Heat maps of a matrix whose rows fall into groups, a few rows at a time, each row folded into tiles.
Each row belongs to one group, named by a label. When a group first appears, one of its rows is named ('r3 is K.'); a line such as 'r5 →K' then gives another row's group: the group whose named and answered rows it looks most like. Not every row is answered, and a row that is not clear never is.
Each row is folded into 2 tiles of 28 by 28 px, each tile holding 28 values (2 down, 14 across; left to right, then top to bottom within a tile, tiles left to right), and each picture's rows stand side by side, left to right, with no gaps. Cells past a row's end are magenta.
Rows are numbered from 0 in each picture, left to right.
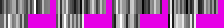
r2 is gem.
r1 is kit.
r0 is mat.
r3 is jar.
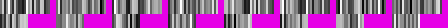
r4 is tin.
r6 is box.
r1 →jar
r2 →gem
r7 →kit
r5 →tin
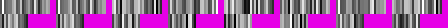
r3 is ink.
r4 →tin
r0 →mat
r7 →tin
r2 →tin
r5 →kit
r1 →mat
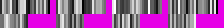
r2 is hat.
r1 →gem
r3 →kit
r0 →gem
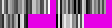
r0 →ink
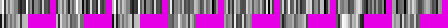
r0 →tin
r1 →box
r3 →jar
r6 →gem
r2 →tin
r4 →kit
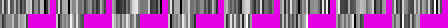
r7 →kit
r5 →kit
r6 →hat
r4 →hat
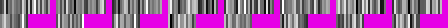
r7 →mat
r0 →box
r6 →tin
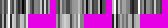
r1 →box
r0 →jar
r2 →tin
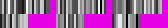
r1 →kit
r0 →jar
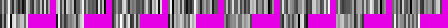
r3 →jar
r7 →kit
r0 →jar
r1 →tin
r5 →ink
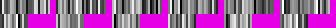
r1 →box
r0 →mat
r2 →hat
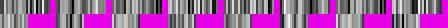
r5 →gem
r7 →tin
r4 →jar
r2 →box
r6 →box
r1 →gem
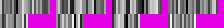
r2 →gem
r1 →hat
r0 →hat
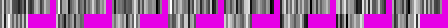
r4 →box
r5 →gem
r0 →kit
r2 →box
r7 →hat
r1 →ink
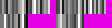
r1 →box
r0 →ink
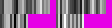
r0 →gem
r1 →kit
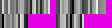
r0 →ink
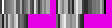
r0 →mat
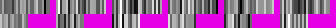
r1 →ink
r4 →gem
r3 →box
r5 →kit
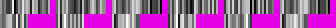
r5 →hat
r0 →hat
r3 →jar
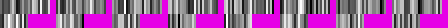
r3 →tin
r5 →gem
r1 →mat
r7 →ink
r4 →tin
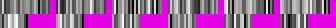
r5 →tin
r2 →kit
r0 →mat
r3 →ink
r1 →mat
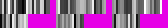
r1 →hat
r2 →ink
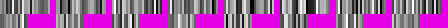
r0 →hat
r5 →gem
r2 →tin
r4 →ink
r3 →jar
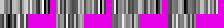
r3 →mat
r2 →jar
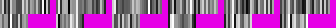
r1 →ink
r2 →hat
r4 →jar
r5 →jar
